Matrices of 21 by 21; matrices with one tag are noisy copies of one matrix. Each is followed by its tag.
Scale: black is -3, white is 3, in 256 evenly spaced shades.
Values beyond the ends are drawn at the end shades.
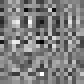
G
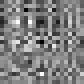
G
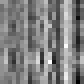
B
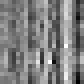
B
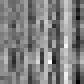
B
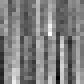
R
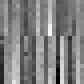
R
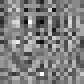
G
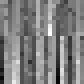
R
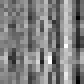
B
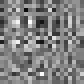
G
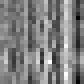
B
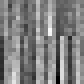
R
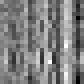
B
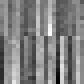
R
